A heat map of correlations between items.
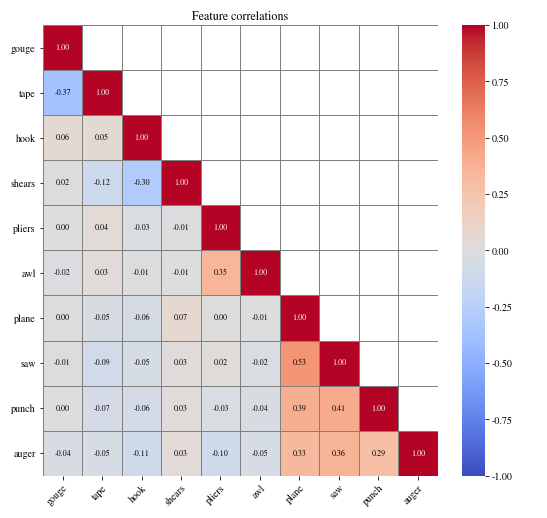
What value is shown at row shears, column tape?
-0.12
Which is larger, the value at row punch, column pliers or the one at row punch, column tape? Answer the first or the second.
the first
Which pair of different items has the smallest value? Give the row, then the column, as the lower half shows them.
tape, gouge
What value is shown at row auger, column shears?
0.03
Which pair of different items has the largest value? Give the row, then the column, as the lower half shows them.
saw, plane
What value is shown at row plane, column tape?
-0.05
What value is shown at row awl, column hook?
-0.01
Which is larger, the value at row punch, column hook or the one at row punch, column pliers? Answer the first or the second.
the second
